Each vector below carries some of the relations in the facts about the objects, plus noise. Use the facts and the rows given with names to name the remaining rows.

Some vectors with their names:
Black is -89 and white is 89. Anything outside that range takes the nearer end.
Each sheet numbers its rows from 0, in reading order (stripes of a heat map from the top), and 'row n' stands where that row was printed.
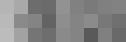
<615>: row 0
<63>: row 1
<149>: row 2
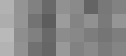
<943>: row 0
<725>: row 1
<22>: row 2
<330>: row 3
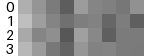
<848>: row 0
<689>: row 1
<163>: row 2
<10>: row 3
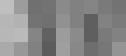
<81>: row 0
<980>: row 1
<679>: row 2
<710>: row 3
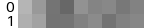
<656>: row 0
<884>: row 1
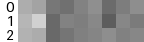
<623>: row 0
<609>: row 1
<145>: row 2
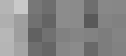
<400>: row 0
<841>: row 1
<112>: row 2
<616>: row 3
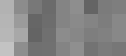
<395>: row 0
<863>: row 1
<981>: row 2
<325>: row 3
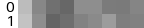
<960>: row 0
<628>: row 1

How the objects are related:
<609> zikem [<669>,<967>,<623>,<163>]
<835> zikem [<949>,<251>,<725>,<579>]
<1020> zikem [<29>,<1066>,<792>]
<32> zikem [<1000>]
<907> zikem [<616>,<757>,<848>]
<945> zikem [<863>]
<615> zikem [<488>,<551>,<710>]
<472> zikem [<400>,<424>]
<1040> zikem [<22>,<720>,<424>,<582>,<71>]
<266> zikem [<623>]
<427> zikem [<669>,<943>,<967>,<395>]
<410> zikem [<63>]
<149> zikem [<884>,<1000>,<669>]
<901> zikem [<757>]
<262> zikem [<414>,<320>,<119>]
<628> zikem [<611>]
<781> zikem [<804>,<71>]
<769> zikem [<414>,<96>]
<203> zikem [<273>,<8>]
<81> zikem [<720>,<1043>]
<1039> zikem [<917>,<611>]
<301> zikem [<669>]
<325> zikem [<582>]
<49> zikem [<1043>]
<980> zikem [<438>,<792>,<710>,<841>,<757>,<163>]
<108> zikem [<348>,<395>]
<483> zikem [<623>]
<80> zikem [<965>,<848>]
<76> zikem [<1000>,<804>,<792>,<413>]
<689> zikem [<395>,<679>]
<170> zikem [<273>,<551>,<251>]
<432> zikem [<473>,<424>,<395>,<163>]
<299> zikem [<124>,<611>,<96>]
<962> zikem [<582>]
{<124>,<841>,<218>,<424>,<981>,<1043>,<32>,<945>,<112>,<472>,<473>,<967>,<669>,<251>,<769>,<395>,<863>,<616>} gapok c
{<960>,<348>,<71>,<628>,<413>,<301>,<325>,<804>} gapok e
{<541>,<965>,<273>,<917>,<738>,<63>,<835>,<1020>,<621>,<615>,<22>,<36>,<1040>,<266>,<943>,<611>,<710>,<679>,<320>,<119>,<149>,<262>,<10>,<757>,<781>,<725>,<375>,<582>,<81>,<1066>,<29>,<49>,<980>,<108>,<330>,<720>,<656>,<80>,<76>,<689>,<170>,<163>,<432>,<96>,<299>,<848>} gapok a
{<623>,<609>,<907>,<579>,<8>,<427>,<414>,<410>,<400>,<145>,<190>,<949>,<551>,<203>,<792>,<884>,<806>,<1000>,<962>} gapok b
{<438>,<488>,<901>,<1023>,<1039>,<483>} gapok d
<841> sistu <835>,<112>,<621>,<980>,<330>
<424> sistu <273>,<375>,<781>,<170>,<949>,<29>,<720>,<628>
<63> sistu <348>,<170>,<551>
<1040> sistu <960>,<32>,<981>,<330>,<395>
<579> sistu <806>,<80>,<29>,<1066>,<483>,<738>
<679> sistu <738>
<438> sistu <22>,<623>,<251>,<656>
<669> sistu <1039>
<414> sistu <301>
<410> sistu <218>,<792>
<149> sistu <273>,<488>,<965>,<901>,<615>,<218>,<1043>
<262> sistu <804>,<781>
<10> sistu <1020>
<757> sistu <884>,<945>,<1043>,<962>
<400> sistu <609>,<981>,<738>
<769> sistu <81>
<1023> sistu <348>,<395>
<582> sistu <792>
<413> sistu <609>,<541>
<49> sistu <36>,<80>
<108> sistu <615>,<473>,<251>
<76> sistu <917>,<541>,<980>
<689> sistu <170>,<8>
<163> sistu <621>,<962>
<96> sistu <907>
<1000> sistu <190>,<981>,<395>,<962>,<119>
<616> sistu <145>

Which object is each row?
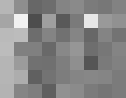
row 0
<1043>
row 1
<1039>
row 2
<427>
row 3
<71>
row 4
<967>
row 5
<410>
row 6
<582>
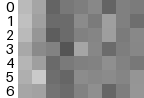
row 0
<32>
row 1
<262>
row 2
<124>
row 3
<757>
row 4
<962>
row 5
<579>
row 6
<792>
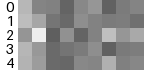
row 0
<804>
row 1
<49>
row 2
<488>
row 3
<473>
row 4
<414>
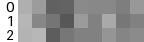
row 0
<251>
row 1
<96>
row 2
<203>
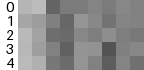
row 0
<907>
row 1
<1000>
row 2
<170>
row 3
<413>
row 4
<76>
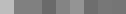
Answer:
<348>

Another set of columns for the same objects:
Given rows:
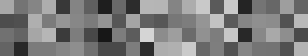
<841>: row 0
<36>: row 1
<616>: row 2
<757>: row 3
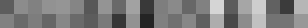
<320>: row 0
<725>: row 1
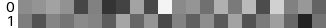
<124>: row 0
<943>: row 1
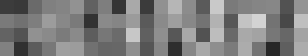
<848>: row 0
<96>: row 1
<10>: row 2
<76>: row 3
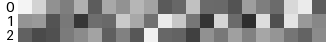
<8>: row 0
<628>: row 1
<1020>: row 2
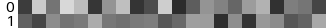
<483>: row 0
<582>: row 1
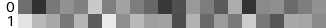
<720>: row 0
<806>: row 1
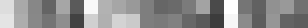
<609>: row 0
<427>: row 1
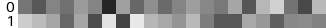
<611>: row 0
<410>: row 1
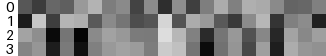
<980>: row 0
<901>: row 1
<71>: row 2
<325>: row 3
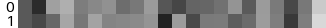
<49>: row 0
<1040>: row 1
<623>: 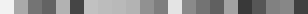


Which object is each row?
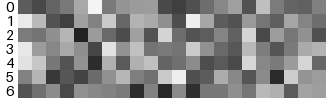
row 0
<781>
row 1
<792>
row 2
<472>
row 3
<400>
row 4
<203>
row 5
<960>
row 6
<835>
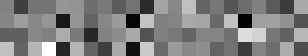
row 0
<163>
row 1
<395>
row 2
<299>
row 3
<424>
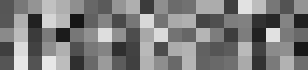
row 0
<262>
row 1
<438>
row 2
<348>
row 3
<488>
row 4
<1023>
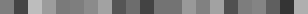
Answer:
<679>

